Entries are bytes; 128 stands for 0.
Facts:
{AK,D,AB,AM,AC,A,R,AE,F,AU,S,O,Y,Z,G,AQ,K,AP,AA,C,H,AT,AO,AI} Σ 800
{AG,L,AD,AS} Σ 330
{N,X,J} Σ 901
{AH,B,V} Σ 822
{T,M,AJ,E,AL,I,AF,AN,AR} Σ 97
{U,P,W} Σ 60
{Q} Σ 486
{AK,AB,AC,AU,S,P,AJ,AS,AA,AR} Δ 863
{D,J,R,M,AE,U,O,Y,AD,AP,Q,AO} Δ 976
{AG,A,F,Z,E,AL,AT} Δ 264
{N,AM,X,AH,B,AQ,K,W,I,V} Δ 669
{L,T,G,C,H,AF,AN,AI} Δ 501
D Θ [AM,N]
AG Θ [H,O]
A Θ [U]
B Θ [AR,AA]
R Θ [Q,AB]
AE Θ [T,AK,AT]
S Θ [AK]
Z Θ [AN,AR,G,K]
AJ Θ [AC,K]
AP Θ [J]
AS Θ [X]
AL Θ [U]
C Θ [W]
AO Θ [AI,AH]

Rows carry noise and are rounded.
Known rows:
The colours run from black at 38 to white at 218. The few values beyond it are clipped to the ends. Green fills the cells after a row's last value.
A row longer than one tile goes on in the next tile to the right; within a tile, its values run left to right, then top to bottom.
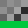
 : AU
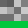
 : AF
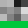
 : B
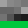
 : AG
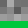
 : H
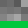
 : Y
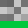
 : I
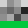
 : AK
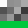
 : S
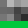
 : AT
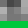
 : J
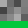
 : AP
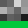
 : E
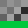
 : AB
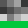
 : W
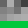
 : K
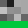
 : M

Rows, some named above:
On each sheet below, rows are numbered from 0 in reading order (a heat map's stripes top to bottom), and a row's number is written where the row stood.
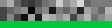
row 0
Z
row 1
U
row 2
AK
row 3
L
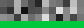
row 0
P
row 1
Q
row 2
AR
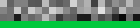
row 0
AS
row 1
AN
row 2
E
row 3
AJ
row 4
AL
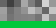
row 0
AD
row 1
T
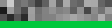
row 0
A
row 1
AD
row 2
G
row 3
C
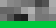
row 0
AG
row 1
J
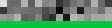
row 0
AE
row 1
F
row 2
U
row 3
K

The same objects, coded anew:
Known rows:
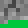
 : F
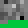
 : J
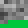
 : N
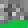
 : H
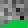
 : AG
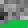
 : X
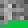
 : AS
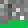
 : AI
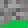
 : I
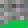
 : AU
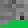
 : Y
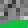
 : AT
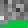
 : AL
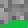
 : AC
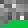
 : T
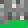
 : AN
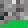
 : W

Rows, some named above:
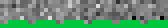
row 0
S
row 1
G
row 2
AR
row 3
Q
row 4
J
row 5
AD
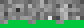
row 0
E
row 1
AF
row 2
AS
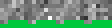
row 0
AR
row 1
C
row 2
AJ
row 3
AS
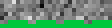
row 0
W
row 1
A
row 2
AT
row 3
L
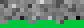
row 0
M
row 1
P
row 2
U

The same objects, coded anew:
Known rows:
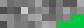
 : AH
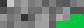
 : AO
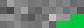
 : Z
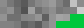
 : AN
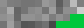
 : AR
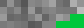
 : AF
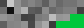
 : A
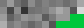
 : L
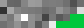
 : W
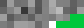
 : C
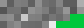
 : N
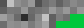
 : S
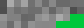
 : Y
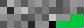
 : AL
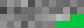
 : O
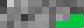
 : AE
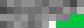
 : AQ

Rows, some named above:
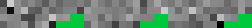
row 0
A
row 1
AJ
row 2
E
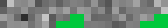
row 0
S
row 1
AF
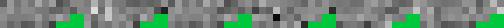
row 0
M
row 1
Q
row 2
M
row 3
AT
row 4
I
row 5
AR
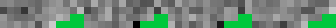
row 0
G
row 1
U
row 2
AD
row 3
I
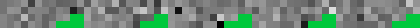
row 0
J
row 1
AS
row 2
AG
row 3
P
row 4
T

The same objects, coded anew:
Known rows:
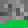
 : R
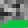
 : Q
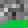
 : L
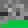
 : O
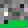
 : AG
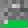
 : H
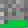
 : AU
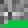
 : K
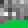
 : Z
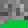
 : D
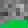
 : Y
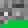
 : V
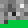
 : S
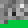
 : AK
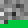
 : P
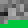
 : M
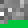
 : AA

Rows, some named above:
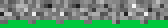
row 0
AT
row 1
W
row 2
W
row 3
AL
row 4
S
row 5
A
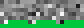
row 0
G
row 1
T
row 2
AG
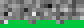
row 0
AF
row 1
W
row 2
J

